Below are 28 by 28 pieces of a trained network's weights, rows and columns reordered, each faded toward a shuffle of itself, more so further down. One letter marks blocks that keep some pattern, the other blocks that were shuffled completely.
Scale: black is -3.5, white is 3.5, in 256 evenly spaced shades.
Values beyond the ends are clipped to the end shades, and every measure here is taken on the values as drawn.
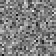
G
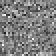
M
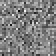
M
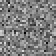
M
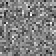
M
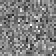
G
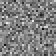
G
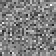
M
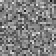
G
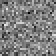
M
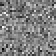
M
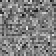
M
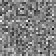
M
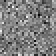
M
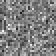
M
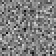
M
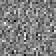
M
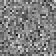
G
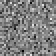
G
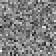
G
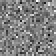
G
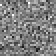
G
